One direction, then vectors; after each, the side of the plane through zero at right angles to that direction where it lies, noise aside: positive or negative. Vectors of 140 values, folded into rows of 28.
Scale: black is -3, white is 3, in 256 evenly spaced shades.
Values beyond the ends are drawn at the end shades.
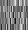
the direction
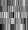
positive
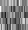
positive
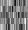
negative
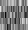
positive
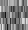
positive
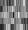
positive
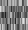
positive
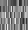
negative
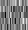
positive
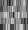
positive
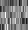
negative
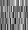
positive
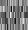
positive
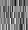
negative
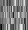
positive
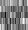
positive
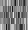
negative
